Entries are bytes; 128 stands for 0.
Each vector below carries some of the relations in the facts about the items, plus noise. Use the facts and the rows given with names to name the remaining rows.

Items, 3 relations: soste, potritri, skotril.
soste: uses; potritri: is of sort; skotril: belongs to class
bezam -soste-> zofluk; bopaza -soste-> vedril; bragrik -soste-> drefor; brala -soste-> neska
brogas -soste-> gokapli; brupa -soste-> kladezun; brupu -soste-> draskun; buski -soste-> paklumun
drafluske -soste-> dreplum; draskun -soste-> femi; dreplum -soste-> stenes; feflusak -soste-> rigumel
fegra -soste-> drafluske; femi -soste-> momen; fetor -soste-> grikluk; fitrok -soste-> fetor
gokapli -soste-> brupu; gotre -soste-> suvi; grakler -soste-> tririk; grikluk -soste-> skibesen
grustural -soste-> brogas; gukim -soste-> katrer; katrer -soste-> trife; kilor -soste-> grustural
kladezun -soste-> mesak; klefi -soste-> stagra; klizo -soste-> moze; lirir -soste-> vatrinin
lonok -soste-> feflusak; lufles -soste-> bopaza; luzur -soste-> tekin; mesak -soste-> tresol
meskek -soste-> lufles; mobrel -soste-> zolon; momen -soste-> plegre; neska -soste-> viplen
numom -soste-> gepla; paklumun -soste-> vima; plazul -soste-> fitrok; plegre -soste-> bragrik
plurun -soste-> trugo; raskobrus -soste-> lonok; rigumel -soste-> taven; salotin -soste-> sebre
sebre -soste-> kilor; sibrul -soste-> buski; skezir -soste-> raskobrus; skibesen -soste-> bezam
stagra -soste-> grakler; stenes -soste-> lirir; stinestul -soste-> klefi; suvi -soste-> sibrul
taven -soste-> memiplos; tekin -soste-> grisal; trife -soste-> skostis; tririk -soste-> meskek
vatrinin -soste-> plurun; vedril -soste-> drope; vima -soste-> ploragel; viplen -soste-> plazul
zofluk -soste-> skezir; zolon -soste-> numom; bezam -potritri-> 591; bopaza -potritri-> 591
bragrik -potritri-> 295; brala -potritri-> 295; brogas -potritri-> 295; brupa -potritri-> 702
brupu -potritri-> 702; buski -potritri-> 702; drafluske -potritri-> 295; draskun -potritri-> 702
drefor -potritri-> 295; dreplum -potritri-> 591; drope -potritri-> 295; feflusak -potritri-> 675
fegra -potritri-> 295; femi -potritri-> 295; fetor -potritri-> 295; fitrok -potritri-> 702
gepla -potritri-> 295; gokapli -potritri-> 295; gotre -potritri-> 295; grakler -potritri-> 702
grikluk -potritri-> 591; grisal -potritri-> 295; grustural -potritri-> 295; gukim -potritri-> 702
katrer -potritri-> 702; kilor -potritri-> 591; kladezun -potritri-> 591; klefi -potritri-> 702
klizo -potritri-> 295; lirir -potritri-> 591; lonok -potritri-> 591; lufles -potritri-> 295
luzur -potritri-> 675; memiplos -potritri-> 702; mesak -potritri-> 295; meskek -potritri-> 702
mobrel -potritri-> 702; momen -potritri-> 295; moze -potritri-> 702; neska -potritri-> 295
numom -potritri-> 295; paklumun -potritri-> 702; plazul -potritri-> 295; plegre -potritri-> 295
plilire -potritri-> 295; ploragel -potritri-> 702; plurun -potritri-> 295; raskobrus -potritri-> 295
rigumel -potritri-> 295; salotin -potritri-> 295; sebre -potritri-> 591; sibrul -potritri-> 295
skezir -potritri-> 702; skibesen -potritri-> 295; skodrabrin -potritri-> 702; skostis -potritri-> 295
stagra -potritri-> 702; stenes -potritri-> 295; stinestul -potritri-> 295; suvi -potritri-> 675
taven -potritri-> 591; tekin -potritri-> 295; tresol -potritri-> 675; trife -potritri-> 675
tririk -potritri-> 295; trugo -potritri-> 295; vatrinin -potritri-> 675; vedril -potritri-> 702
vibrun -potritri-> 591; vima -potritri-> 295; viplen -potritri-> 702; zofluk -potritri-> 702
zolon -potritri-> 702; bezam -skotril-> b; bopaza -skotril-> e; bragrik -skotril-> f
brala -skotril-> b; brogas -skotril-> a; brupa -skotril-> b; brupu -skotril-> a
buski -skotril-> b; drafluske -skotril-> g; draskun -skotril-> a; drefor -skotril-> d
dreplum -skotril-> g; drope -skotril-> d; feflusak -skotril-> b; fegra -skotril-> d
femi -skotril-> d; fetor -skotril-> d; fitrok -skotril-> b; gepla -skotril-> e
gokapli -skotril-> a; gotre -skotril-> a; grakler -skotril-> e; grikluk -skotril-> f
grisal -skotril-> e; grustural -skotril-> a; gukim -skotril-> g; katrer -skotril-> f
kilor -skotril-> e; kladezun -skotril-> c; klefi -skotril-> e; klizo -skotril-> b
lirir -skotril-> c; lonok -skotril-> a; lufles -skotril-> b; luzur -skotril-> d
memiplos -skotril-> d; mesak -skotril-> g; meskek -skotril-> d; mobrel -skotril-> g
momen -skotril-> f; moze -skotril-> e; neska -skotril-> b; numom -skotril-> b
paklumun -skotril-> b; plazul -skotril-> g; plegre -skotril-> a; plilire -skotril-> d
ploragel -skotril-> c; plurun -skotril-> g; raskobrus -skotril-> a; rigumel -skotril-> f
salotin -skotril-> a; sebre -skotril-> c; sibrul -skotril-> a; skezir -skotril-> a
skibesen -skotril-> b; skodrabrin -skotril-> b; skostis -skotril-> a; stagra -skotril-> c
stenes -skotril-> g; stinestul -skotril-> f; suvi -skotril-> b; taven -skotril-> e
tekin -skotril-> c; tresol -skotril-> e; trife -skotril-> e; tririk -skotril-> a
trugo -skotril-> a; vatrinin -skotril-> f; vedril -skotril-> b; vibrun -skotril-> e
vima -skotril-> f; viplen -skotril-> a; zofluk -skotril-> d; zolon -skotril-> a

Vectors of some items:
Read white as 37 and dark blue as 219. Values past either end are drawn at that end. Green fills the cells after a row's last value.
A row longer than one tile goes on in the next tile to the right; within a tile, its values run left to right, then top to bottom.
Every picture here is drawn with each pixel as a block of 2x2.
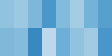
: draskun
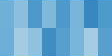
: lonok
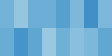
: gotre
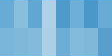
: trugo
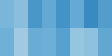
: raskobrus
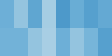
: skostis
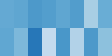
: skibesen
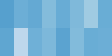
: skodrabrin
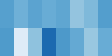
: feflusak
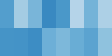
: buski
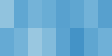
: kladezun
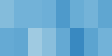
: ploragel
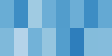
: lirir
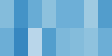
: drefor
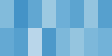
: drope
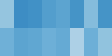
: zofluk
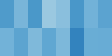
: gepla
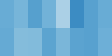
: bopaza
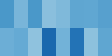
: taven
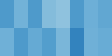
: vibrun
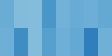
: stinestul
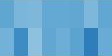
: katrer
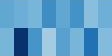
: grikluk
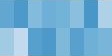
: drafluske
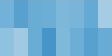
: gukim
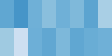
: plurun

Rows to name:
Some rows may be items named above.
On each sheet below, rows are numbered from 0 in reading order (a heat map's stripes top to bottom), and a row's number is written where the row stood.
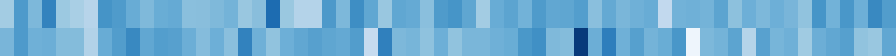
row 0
femi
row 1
neska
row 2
momen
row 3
memiplos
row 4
vatrinin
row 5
plazul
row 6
lufles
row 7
raskobrus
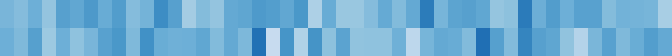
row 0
salotin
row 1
suvi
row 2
skibesen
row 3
tririk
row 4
kilor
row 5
mesak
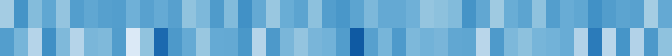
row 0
meskek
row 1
feflusak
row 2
drope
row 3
fitrok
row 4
drope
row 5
bezam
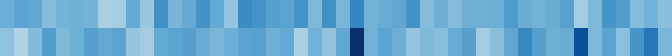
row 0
mesak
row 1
stagra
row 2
zofluk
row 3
fetor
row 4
ploragel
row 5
vima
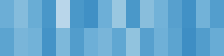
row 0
grakler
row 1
sebre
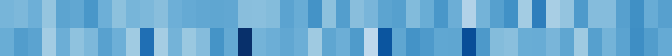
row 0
salotin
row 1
gokapli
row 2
viplen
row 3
rigumel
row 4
sibrul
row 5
sebre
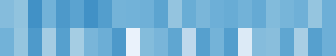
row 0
skezir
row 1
lufles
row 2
vedril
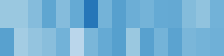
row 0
tririk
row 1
brala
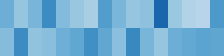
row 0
bragrik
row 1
momen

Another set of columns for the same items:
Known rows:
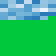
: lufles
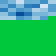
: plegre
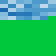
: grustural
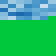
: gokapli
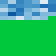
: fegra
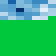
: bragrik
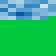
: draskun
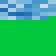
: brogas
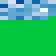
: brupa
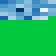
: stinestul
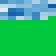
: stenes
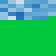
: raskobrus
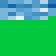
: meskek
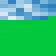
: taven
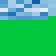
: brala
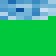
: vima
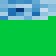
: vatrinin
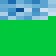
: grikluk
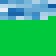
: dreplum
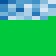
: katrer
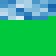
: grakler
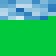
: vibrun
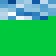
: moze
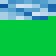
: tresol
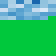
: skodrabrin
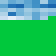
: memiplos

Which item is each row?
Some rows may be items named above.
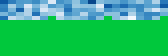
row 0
katrer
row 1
ploragel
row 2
drope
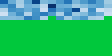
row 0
stagra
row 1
grikluk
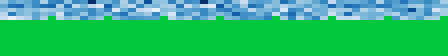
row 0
memiplos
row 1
sebre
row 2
brala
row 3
sebre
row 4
viplen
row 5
plazul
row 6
zofluk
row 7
vima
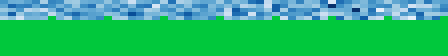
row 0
fetor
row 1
sibrul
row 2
plegre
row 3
gotre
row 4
lirir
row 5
mesak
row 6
stinestul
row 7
kilor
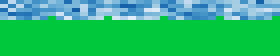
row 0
salotin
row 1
rigumel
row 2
drefor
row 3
tririk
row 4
feflusak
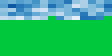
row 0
femi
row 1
bopaza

